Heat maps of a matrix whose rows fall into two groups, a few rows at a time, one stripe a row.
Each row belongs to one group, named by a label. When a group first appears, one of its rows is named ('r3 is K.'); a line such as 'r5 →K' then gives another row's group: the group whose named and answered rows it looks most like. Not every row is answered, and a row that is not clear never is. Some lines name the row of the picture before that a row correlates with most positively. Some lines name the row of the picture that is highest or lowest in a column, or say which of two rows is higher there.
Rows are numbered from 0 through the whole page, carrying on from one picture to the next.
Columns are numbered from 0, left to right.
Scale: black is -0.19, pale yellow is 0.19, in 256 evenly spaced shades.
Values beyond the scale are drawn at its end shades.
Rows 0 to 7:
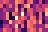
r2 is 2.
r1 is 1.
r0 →2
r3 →2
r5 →2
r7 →2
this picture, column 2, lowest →5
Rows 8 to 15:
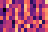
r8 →1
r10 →1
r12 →1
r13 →2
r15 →2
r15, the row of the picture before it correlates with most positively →6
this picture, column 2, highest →9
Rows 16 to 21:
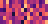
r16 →1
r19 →1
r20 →2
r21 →1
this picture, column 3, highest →21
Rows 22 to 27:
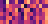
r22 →1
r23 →2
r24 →1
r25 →1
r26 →1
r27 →1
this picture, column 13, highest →23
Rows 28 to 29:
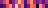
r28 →2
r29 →2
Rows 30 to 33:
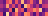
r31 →1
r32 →2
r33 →1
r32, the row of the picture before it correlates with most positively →29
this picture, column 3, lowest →33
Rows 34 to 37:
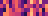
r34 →2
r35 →1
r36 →2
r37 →2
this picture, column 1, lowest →36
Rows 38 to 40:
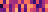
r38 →1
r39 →2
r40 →2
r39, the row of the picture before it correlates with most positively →37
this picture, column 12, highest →38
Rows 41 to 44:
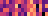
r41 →2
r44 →2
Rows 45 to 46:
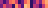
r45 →1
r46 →1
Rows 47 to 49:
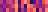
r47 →1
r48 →2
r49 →2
